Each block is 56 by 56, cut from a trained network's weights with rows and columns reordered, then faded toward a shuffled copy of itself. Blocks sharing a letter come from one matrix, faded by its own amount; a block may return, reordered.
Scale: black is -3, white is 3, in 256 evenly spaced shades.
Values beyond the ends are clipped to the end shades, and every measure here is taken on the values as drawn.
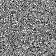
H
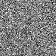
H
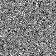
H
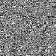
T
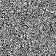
H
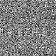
T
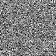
H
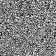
H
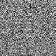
T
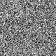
H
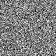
H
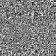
T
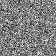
H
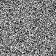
H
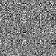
T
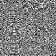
T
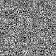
T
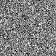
H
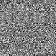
T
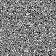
H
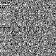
T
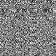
T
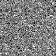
H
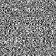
T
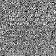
T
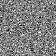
H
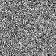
H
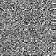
T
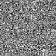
T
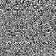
T
